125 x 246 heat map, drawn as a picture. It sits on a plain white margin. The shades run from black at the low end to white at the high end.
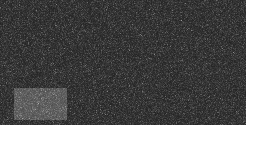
The ninth with the highest average is the bottom left. In the bottom left lies a patch that is higher than the rest. Overall the values sit about 20% of the way up the scale. No regular stripes run through it. No single row or column stands out from its neighbours. The values are skewed, with a long tail toward high values.
